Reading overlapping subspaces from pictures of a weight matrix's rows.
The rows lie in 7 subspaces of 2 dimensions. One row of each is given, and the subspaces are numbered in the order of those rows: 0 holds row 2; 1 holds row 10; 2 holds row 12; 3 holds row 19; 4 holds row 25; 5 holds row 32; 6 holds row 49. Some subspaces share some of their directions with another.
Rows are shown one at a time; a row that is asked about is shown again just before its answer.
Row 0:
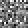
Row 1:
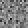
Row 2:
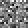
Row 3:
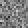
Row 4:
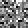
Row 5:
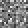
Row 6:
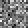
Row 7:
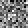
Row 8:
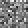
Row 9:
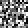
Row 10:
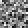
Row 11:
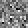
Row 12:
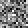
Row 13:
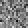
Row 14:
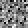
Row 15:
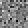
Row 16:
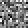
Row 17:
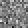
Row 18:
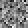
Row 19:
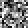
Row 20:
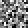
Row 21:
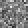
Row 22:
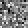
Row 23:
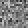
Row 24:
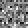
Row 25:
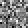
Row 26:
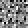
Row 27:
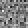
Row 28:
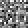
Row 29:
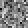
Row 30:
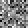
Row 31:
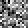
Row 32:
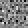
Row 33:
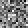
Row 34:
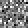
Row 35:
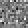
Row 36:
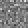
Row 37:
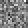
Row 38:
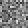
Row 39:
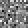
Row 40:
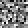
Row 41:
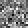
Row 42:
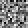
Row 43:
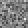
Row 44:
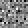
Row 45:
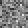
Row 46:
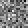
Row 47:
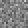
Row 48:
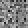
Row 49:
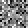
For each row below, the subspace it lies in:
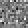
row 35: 5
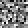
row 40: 6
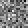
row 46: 2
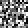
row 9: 0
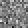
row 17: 4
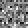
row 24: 2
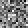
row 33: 2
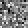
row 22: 6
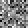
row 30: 6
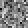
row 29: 3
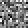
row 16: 3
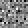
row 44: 5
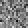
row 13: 4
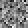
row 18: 3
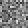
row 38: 1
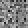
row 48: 0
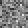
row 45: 1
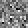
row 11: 5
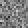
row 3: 4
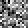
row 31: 6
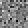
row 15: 1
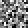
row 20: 1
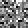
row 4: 0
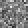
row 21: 3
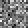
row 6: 6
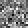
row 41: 2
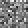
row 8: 0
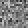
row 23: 3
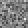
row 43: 6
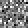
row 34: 0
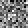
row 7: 2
